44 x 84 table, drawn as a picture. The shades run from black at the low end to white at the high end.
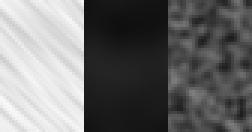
It is made of 1 by 3 panels. Panel 1,1: very high, slanting down to the right, faint in contrast. Panel 1,2: very low, smooth, faint in contrast. Panel 1,3: low, blotchy.
